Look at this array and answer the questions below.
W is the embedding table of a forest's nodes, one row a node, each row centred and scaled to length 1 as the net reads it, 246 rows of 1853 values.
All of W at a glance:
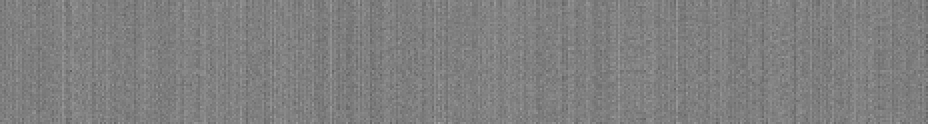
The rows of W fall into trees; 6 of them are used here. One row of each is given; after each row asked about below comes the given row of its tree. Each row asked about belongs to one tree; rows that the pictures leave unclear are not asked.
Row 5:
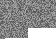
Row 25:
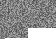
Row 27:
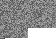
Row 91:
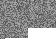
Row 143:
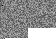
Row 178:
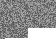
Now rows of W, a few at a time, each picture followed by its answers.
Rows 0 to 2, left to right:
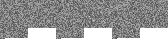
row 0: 178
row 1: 143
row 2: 91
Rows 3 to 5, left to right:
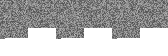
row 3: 5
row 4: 5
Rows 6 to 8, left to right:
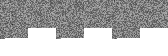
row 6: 5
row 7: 178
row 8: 5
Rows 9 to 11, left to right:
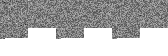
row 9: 178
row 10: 5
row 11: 178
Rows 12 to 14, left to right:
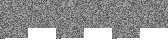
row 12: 5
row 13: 91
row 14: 91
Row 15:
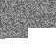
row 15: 143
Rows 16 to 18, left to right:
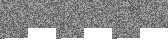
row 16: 178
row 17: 25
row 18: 91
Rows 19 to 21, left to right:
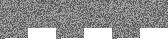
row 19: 5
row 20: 143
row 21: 25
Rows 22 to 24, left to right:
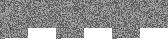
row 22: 143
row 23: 91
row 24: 178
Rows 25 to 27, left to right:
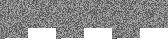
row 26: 5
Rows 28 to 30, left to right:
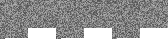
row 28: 91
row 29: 5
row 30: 178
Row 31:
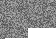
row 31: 91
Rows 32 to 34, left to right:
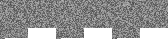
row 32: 143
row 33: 5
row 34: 91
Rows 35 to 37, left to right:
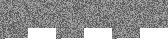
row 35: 178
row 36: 91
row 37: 5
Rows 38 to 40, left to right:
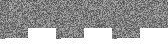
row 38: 25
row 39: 5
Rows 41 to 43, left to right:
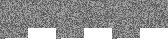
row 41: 25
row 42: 143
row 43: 91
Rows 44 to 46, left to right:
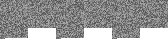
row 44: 25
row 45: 178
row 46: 143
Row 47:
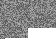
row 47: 91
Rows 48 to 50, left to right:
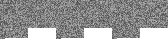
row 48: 5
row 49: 91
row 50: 178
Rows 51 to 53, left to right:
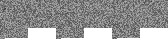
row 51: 143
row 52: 178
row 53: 25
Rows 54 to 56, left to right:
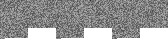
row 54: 143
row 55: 25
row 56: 5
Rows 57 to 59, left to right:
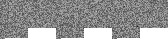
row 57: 25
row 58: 25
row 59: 5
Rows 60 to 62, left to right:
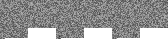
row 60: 178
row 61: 5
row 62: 25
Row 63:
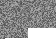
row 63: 91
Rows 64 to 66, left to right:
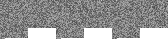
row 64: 25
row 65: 143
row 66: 91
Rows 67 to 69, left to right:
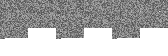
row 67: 5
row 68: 178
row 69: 25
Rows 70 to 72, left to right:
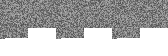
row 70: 25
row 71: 91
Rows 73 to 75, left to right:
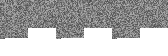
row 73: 91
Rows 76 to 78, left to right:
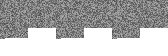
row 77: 5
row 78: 143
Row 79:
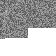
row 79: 143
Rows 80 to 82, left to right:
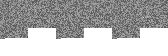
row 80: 25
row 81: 178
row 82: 25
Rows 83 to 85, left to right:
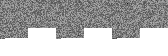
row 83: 5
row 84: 178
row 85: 27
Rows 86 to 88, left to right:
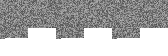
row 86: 25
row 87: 25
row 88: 5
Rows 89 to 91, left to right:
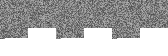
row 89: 27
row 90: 25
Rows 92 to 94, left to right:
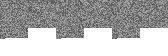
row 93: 178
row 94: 91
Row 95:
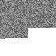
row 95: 143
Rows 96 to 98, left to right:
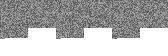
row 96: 143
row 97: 143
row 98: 5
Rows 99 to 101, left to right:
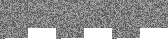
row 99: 178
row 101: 178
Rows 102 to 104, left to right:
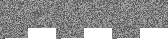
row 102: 27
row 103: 25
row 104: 25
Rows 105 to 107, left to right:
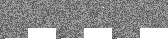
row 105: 25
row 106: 27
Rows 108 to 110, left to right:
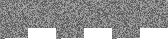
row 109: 25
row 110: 178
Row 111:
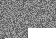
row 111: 5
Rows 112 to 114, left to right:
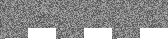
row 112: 143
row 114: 5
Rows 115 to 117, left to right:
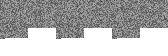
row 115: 5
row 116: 25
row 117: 5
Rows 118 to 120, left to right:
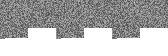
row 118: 25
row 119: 25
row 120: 25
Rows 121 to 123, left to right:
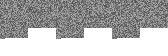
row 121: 5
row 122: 143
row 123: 178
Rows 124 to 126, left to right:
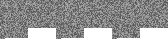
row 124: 5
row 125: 25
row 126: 25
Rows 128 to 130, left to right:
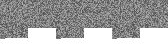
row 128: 25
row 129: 5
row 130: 25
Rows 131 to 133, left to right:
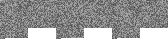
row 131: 91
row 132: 25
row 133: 91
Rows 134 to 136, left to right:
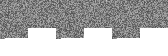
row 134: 25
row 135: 178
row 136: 5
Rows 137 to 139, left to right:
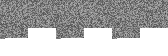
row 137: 25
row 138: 25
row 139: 5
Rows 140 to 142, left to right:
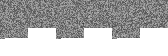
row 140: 143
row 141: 91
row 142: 143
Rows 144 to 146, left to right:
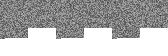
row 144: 5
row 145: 143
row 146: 178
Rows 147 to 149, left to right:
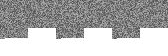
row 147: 143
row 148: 25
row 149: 5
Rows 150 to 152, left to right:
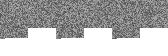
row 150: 25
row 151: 25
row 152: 27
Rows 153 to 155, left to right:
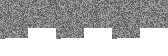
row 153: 25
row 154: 5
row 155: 178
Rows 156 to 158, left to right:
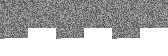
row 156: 178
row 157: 5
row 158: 5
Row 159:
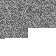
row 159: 5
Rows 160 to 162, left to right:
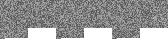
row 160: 143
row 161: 5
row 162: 27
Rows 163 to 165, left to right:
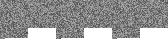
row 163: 178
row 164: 91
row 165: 25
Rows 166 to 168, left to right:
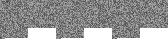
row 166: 178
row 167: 91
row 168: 178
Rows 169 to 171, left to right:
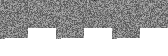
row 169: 178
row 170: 143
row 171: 178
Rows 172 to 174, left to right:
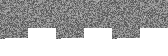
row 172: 25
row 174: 178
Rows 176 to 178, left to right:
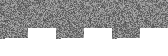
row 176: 91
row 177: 178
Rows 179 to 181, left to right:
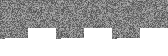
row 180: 5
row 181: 91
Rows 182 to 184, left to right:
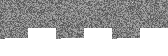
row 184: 91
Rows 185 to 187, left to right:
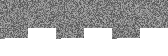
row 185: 178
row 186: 25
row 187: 25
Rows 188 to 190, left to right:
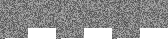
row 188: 178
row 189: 143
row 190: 178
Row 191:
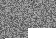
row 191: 25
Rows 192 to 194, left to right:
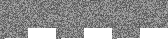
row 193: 91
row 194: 143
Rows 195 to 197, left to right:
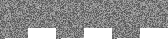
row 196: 178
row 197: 178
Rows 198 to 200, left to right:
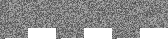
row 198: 25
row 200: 27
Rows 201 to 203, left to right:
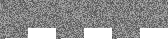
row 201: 178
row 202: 5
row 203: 5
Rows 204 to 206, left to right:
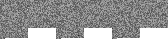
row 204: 91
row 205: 91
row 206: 178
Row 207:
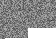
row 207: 5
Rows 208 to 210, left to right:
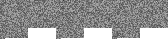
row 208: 91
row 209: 178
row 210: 5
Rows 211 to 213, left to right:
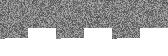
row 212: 143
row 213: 5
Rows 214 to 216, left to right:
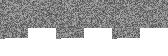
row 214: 25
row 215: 25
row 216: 5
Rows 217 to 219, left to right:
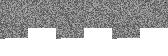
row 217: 25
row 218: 178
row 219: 25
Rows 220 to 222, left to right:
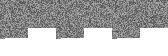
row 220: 5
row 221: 178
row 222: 143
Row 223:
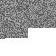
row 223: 91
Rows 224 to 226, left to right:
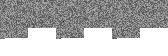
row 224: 143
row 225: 91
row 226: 5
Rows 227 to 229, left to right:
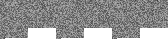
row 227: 91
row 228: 91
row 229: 5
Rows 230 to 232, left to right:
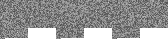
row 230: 143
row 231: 25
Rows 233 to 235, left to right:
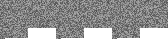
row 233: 5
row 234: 5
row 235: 25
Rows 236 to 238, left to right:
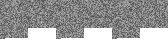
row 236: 91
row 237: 143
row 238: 91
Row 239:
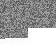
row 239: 143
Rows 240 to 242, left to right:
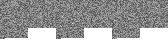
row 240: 91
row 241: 5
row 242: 143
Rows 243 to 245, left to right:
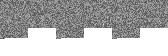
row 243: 27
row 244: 178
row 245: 143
